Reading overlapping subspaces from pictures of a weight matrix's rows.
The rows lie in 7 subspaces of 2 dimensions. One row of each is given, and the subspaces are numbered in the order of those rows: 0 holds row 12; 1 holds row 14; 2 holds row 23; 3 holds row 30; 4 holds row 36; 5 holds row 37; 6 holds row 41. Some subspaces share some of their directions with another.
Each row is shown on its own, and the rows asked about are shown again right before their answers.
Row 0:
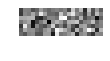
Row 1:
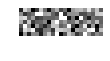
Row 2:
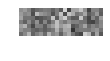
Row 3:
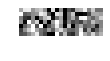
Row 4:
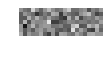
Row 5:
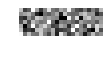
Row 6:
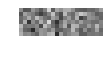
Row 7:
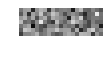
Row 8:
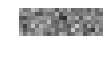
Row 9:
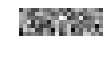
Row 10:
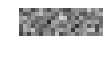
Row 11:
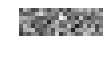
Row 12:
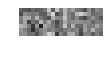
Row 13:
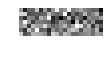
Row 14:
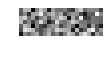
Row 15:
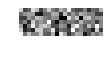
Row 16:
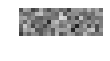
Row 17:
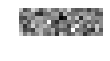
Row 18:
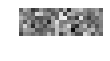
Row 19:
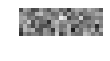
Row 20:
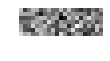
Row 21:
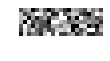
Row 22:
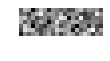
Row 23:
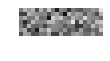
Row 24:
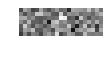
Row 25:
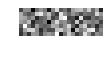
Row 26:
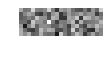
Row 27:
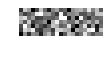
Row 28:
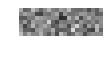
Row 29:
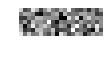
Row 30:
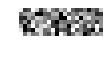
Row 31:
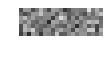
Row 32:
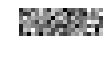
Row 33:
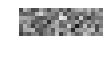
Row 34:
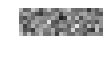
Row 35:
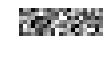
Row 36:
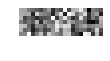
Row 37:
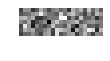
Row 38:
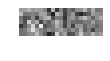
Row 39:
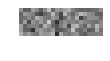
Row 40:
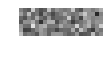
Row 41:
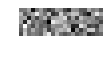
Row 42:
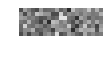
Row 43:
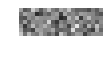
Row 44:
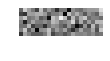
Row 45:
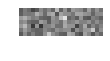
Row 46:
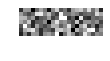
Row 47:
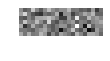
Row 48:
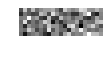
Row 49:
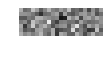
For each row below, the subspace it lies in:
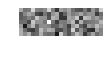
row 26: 2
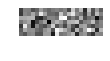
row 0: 5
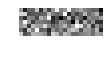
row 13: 2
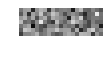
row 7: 1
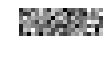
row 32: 4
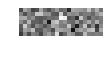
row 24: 1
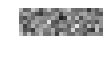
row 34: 4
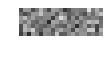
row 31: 4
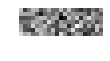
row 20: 6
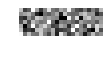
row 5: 1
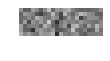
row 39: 0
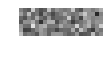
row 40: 1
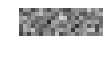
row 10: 4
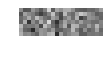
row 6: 0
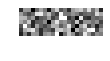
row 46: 2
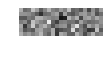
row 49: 5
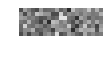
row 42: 1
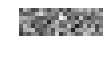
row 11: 6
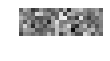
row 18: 4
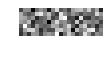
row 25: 2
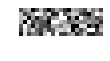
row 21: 6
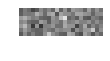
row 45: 0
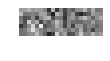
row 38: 0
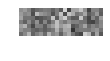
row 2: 4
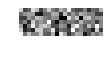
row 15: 3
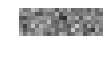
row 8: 0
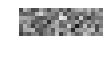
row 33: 6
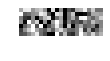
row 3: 0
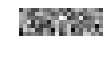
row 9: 3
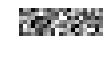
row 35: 5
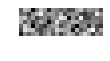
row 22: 1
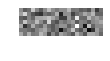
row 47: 3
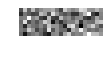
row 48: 6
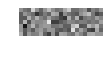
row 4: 6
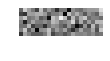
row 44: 2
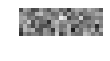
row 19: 3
